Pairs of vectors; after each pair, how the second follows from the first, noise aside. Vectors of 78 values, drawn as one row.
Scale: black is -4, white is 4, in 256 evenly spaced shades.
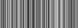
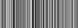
shuffled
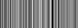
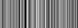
reversed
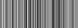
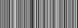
shuffled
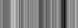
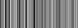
shuffled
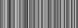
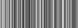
shuffled
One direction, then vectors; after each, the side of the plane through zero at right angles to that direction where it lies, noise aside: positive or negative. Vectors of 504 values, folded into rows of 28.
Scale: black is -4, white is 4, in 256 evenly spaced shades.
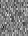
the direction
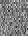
negative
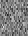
negative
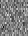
positive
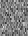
negative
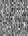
negative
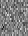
positive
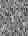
negative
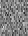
negative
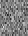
negative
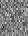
positive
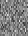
positive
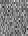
negative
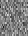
positive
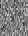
positive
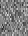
positive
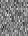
positive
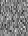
positive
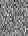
positive
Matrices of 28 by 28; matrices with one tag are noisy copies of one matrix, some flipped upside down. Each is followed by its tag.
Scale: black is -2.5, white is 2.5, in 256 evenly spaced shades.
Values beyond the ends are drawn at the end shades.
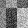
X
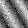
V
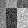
X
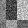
X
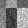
X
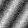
V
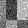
X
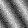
V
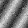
V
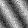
V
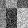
X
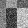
X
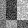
X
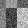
X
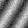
V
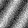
V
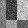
X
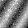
V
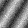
V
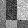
X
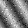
V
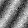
V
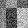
X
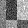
X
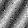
V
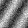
V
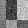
X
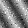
V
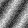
V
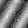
V
